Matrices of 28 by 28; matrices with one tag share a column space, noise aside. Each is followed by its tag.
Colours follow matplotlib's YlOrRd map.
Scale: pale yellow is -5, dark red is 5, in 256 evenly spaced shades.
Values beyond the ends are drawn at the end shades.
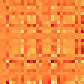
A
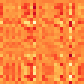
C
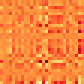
A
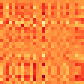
C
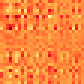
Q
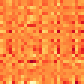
A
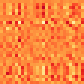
C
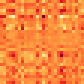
Q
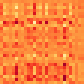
C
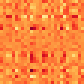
Q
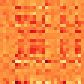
A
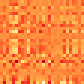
A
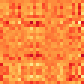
C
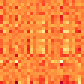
A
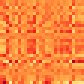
A
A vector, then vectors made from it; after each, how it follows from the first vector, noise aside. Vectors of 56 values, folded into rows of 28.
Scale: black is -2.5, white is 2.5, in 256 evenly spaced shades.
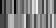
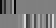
partly zeroed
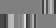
partly zeroed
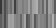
shrunk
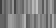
shrunk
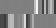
partly zeroed
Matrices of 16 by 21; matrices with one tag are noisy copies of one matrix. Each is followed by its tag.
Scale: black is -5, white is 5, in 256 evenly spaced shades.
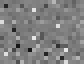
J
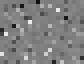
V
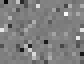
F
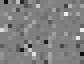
F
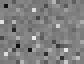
J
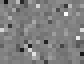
F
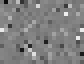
F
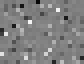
V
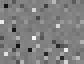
J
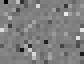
F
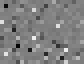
J
